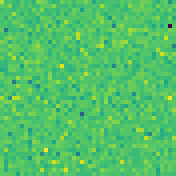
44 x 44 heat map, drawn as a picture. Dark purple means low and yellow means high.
Slope: none. Stripes: none. Odd rows or columns: none. Histogram: skewed, a long tail of low values. Average level on the scale: 70%. Grain: fine. Mirror symmetry: none. Seam: none.
